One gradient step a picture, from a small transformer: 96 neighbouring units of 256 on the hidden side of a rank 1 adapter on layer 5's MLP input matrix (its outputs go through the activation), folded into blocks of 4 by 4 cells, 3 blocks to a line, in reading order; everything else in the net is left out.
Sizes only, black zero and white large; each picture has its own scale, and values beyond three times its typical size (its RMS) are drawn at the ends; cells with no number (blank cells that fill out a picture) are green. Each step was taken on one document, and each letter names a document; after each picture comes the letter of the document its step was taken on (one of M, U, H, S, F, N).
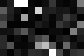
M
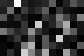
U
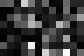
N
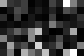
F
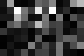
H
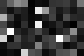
U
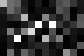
U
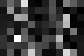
U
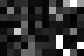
U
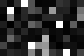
N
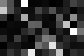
M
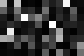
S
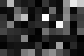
H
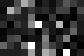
N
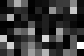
F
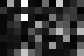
M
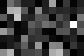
H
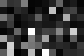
F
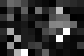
U
